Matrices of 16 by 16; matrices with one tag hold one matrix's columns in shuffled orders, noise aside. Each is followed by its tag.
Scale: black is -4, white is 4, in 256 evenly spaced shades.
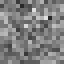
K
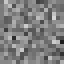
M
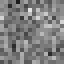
K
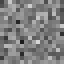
M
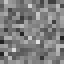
M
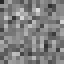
K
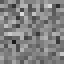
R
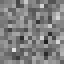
M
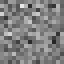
R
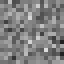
M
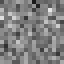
K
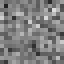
K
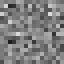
R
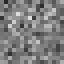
K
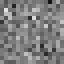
K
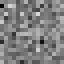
R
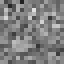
K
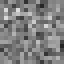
K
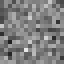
M
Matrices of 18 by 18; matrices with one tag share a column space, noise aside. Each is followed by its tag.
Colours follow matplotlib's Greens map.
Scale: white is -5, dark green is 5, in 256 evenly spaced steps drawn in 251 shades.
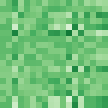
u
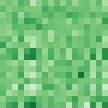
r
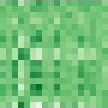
r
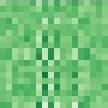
r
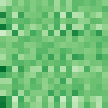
u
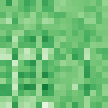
r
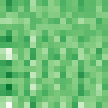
r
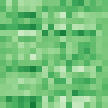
u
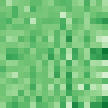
r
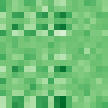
u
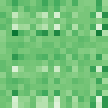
u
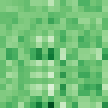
r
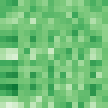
r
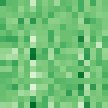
r
